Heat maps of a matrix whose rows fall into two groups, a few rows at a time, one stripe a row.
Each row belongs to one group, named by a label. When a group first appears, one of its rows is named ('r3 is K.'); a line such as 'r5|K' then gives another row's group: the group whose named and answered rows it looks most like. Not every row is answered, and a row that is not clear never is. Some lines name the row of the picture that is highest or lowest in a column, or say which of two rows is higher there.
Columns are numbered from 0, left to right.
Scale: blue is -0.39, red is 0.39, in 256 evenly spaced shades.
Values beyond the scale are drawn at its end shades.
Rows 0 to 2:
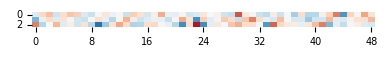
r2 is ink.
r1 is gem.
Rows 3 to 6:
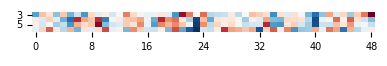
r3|gem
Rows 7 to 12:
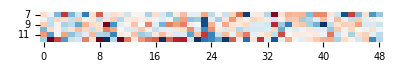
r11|ink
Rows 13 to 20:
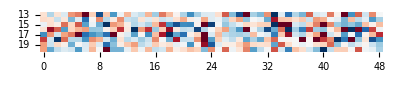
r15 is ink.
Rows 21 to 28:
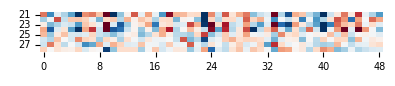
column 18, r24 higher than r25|Yes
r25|ink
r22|gem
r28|ink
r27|gem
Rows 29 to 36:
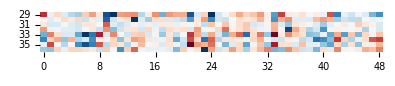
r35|gem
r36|gem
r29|ink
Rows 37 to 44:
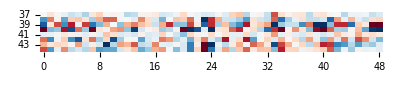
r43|ink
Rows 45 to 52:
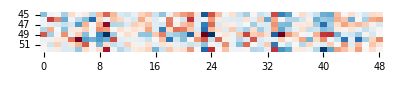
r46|gem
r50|ink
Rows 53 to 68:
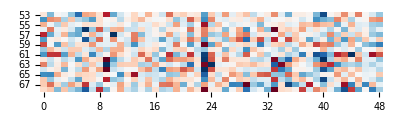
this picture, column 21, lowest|63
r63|ink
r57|ink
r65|gem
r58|gem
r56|gem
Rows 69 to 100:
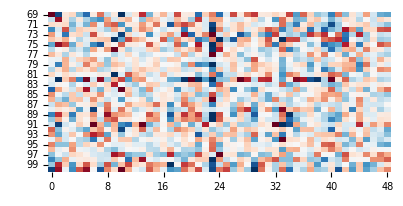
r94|gem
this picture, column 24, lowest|74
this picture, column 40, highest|82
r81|ink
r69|ink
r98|gem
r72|gem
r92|ink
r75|gem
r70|gem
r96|ink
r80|gem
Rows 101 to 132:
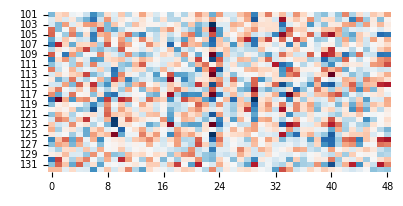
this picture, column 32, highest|111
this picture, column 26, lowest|118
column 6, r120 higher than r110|No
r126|gem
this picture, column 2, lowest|109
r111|gem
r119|gem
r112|ink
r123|ink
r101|gem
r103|gem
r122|ink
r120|gem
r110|gem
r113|ink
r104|ink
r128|gem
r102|gem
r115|gem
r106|gem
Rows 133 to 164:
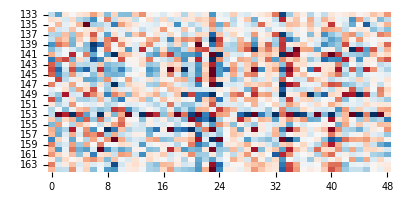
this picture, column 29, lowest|140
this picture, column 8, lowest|156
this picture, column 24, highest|158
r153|gem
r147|ink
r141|ink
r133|gem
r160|ink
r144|ink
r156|ink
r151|ink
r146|gem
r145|ink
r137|gem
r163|ink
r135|ink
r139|gem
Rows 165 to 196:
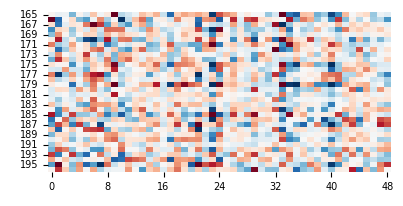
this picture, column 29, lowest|170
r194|ink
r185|ink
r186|gem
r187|gem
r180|gem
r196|gem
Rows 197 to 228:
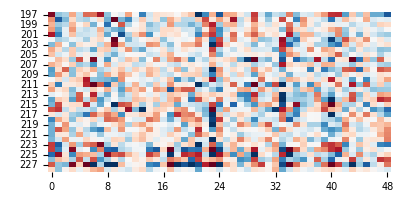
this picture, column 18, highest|217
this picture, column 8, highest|225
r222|gem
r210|ink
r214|gem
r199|ink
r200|ink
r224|ink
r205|ink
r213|gem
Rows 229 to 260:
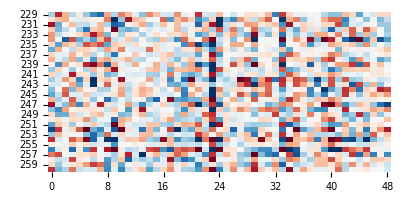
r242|gem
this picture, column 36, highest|242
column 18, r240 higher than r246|Yes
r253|gem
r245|gem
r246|ink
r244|gem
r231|ink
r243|gem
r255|ink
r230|ink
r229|gem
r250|ink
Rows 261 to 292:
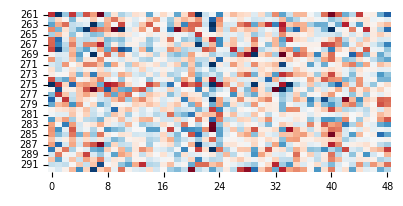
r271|gem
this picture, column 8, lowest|276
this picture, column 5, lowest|264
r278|gem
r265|gem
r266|ink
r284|ink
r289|ink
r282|gem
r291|gem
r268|ink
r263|gem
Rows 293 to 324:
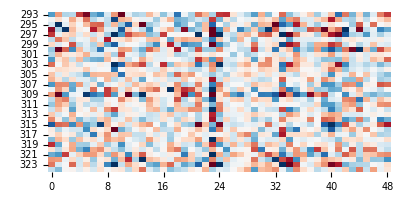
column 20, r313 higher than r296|Yes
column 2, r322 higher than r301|No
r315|gem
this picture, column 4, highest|293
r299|ink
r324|gem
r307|gem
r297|ink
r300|gem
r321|gem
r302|gem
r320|ink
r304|ink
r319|ink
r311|gem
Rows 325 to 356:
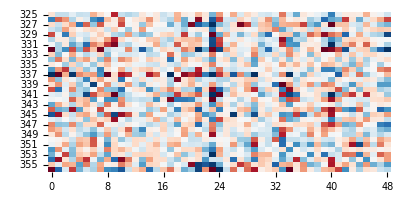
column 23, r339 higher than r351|Yes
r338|ink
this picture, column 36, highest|327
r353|gem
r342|ink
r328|gem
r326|gem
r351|gem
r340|ink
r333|ink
